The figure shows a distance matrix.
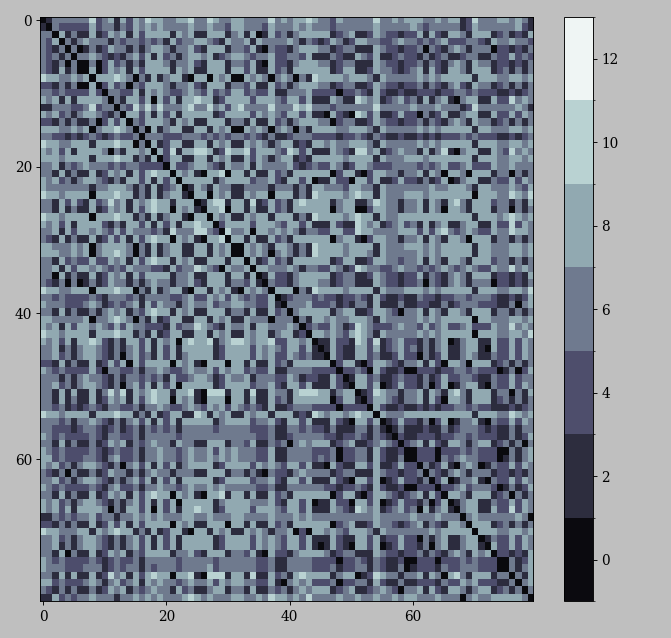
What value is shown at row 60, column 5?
4
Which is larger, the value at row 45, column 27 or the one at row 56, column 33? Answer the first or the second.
the first
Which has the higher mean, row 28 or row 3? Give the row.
28
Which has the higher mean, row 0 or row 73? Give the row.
0
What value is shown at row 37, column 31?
2
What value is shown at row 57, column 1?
6
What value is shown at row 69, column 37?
8
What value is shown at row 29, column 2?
8
